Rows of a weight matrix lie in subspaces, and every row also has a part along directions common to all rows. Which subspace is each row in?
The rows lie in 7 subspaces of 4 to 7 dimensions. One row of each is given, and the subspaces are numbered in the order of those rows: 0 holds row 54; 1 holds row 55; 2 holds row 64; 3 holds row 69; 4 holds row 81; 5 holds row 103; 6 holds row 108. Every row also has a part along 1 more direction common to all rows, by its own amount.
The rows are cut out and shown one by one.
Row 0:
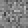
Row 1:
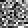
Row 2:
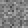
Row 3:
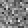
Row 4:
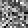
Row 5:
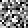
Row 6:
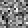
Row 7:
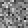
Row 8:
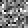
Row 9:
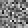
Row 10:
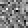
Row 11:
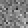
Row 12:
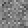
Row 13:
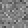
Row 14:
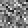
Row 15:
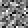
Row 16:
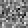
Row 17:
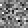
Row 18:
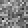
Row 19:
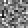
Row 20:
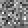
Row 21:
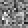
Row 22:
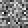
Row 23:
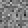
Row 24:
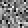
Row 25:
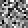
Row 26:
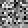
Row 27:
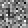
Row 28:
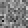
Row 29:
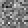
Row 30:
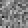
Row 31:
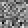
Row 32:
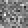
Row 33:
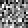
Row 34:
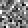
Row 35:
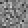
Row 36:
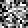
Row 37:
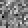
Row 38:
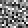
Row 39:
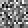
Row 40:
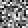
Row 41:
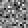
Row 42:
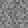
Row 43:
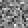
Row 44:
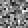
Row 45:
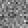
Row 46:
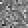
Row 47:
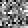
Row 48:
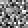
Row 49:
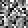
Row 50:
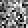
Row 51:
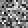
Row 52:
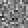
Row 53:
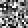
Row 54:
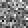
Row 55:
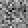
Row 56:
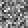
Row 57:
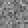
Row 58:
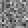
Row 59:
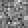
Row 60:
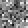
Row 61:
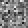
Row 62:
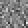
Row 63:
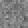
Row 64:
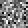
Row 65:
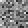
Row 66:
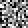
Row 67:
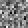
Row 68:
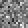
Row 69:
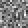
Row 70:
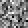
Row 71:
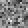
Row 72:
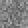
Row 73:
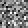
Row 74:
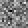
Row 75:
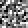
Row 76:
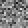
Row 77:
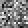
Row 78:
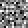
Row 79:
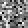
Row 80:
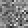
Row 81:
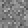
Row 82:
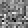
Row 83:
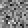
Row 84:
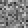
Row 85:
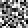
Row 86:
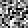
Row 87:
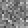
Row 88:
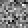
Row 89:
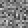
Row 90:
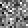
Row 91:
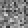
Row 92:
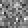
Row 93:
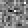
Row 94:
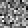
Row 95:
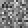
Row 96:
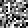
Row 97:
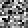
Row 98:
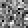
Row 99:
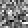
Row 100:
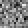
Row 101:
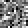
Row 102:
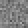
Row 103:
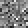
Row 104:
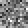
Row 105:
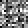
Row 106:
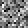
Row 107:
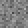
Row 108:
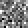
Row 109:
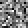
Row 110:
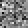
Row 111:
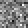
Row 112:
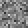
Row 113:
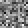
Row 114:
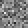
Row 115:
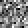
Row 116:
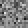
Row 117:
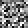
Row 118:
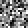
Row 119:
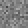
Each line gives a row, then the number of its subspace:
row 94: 0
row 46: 1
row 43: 2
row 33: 2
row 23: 3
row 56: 4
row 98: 0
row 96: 5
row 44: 2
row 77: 5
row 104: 5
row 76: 0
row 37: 6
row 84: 3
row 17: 5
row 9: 3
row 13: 0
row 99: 6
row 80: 5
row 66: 3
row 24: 6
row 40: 3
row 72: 2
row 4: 3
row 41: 2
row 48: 2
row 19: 0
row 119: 5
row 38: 3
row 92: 1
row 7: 5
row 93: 1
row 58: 0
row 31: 4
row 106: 4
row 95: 2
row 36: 1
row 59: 5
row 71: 5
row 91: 6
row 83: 2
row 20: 2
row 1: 5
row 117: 4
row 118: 0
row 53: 3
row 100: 1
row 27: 5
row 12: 4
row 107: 0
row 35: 1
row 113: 4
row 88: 1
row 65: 5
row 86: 0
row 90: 1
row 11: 5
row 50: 1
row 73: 6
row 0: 1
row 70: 2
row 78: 6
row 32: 1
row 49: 0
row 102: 3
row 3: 5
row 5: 2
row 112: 4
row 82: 0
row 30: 6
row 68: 2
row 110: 6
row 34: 6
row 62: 5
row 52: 0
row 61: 6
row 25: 0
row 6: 6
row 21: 6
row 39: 2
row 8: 4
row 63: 1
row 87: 2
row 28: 0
